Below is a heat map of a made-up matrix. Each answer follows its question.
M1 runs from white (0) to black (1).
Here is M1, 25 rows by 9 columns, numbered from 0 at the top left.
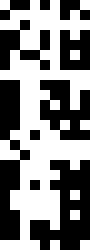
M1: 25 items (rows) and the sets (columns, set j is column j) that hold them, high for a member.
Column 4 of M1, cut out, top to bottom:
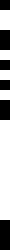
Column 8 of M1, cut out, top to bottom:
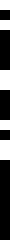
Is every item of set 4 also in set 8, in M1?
no
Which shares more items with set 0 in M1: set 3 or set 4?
set 4
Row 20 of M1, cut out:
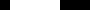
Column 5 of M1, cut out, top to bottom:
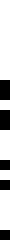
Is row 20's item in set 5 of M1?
no
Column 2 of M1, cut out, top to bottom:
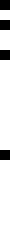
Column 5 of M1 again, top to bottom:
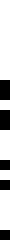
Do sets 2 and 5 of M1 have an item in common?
no
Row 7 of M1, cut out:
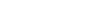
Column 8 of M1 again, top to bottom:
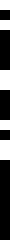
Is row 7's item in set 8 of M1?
no
